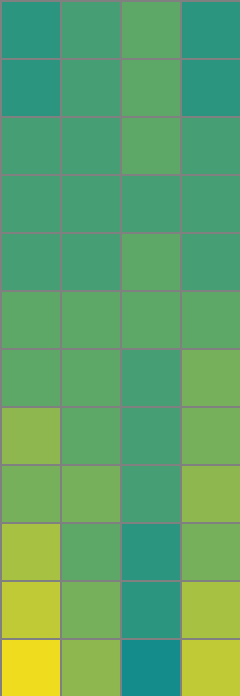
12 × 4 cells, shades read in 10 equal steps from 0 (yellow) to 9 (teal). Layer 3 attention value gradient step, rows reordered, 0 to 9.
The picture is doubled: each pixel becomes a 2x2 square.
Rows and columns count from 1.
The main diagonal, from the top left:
8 7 6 7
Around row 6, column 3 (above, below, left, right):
6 7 6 6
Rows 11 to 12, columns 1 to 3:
2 5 8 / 0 4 9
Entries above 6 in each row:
3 3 3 4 3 0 1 1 1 1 1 1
